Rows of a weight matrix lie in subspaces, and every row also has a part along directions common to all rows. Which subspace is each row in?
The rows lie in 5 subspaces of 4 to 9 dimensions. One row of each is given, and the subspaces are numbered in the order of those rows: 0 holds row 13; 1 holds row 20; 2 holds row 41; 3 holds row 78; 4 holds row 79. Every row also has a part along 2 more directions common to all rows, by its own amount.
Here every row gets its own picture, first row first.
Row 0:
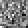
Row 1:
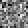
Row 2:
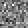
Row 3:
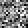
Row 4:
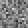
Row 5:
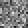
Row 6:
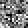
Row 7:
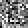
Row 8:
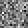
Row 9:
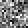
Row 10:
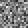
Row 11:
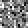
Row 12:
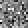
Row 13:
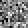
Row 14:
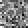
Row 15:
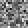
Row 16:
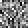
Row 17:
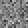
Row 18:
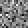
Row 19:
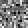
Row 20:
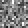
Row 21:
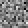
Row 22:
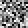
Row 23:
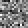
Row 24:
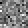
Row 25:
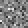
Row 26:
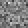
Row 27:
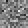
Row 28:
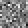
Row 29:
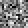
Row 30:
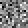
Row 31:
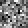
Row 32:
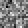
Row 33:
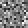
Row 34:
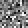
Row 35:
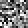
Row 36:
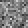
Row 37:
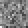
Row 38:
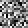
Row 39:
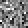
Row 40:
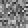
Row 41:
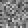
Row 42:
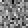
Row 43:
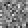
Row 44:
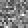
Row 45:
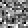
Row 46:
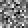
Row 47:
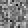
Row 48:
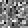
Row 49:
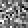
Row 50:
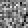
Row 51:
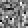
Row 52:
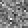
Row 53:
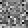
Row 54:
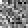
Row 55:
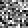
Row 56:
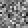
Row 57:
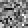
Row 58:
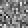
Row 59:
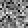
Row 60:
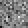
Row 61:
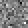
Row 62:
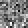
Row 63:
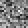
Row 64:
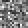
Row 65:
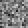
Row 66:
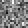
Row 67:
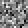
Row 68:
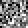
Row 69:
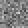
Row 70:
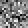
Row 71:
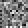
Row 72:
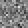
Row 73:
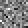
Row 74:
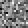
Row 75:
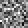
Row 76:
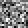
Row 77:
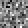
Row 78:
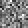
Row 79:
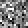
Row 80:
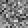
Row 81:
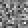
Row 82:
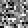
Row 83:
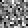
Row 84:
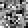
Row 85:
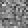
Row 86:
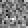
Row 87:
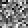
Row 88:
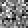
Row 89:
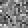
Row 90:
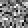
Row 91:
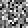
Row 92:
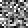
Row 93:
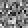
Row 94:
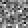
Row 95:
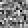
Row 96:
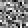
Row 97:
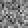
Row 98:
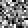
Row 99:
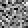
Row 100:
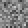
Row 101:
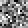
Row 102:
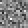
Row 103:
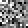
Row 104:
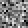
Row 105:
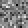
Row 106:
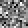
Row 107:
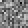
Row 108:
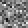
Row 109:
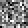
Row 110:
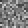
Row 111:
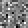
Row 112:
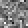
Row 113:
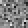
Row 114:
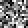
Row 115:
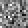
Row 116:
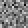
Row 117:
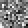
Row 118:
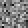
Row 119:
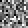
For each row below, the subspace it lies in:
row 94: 0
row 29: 2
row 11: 3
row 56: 4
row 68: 2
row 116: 3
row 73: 4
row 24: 4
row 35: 1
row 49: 0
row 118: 3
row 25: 4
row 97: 3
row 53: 4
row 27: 0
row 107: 0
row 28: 2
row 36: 4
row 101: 4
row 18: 1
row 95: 1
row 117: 2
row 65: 2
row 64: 3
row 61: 0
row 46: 4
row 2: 3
